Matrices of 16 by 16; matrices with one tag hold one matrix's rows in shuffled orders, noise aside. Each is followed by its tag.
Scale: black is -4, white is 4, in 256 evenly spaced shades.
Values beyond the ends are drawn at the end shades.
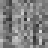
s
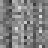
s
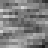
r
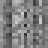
s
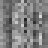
s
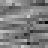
r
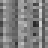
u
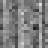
u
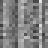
u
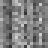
s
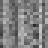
u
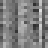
u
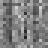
s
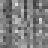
s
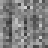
s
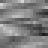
r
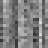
u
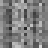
s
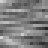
r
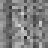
s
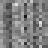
s
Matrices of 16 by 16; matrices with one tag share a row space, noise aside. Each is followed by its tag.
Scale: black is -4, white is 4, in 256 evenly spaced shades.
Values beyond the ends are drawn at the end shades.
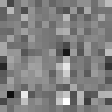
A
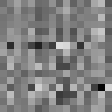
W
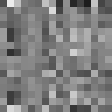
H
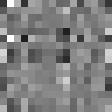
A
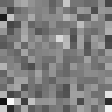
A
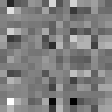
H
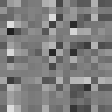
H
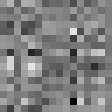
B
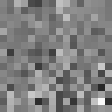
W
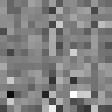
H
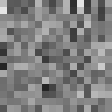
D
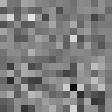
B
